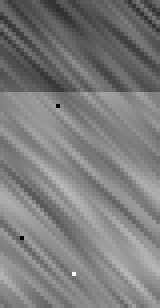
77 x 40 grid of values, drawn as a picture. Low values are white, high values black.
A horizontal seam about 30% of the way down splits the table, and the top part is higher. The grain runs diagonally down to the right. Overall the values sit about 50% of the way up the scale. The ninth with the lowest average is the bottom right. Three lone cells stand out: two far higher and one far lower than their neighbours.
